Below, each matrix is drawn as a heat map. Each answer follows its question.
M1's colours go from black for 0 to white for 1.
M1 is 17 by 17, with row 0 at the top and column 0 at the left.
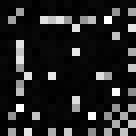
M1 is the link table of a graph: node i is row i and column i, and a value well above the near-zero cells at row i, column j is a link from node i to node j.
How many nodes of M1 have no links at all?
1
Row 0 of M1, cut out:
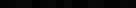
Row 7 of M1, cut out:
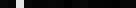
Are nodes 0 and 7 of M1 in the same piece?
no
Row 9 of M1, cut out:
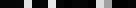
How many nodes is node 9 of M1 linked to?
4
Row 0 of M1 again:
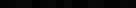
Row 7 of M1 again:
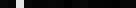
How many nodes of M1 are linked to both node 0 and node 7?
0
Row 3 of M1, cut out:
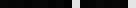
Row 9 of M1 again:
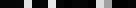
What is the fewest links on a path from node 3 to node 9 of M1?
1
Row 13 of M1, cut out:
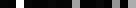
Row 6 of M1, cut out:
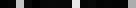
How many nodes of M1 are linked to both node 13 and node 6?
3
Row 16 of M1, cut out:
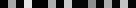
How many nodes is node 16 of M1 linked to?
7
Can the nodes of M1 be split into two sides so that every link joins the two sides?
yes
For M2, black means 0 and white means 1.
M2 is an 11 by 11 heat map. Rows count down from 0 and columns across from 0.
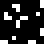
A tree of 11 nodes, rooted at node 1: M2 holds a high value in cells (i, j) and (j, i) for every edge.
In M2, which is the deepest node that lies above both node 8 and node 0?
10
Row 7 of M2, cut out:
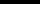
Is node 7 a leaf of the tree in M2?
yes
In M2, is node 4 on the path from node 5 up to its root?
yes
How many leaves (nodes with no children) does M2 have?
7
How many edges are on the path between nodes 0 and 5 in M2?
4
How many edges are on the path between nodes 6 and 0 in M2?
4
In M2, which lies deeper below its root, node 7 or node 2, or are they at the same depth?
the same depth
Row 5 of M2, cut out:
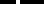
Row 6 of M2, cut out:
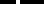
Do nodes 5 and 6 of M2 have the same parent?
yes
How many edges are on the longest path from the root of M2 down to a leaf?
2
